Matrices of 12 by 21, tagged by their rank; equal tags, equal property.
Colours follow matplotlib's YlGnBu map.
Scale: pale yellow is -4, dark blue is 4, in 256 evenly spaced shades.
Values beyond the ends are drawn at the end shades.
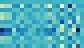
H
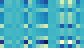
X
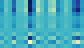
X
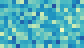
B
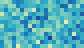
B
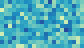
B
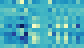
H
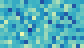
B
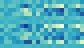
H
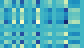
X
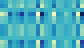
X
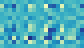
H
